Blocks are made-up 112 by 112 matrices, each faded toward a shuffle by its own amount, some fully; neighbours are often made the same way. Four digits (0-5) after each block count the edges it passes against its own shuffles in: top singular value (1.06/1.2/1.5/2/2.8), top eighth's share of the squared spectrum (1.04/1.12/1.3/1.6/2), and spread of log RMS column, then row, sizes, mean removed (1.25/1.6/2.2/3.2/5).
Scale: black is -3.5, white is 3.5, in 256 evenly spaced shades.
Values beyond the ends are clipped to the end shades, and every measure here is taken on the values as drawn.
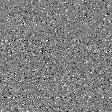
1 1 0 2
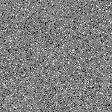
0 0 0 1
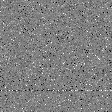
2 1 0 1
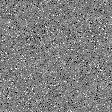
0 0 0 0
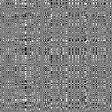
5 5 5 4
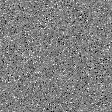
0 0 0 0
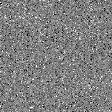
3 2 1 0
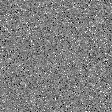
2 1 0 0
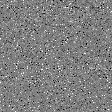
2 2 0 0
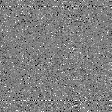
4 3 1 2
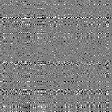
5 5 3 4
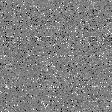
3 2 1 2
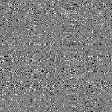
4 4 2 3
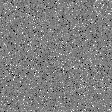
1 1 0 0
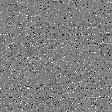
3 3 0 2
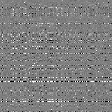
5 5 2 4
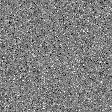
0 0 0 0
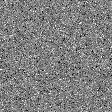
0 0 0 0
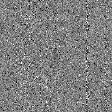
1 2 3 0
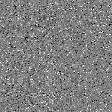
3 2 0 1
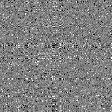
4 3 2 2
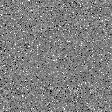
3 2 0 1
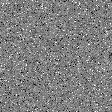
1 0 0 0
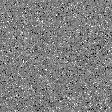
3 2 0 0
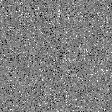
3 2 1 1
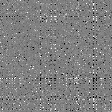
4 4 2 2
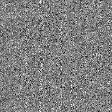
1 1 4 0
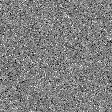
0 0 0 0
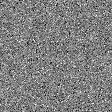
0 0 0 0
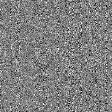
1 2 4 0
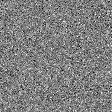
0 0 0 0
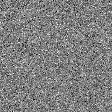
0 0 1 0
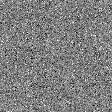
0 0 1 0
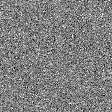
0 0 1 0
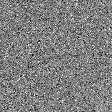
0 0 1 0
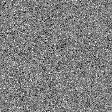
0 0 2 0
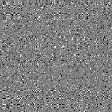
4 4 2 3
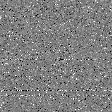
2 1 0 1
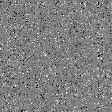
1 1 1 1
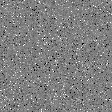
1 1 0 1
